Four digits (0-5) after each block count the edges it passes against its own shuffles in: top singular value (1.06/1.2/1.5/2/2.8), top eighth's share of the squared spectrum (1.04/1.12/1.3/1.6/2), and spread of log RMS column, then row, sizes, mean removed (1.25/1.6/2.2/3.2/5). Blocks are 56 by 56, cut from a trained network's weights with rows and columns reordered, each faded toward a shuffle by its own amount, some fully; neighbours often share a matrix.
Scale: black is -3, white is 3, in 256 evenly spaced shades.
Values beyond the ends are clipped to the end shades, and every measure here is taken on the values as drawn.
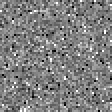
0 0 0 0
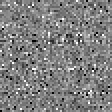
3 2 0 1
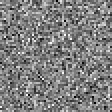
0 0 0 0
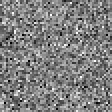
0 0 0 0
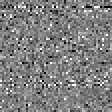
3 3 0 2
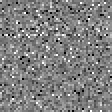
2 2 0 1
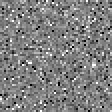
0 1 0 0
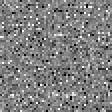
1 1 0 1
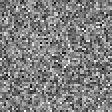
0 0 0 0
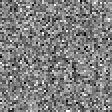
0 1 0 0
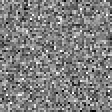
1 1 0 0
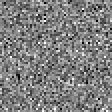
2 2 0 0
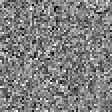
1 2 1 0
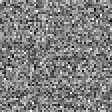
1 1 0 0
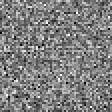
1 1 0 0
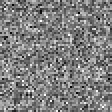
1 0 0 0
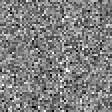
2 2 1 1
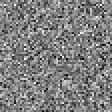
2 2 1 1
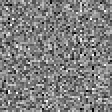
2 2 1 0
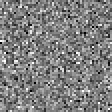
2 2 1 1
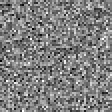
0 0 0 0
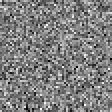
0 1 0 0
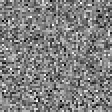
1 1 0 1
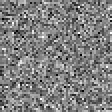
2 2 0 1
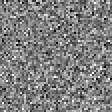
1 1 0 1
